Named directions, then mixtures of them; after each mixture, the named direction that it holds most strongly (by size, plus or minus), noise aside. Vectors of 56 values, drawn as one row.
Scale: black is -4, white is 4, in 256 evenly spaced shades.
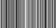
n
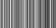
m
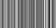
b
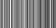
m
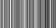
m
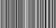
n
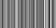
b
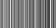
m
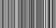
b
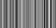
b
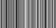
n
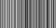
n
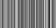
b
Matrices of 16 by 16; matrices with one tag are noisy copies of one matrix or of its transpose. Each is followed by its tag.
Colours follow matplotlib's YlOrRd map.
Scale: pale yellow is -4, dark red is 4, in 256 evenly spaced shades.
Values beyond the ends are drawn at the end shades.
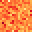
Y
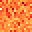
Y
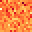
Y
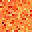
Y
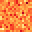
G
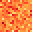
Y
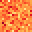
Y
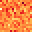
Y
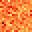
Y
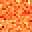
G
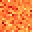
Y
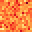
G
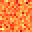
G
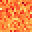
Y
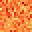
Y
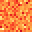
G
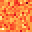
G
